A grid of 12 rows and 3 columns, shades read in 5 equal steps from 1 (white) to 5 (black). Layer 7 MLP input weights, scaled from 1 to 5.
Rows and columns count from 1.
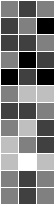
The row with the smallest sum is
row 10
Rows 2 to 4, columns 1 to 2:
4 3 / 4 4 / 3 5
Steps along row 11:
up down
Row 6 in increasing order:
2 2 3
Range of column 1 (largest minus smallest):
3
